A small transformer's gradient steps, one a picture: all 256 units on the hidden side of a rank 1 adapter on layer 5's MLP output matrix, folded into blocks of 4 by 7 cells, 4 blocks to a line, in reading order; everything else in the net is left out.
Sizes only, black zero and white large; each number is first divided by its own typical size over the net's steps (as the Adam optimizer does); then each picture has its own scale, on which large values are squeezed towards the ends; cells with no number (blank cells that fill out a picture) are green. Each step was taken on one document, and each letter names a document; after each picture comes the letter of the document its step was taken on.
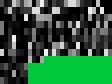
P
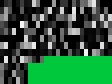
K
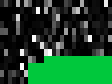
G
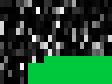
G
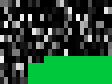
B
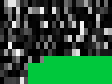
P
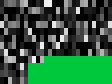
P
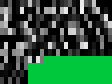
K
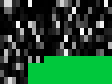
B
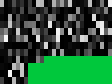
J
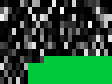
K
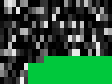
P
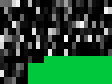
B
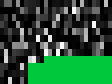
G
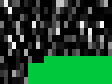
B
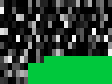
J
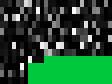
G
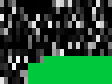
J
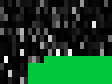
G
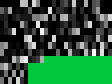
K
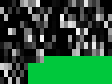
K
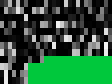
P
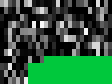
P
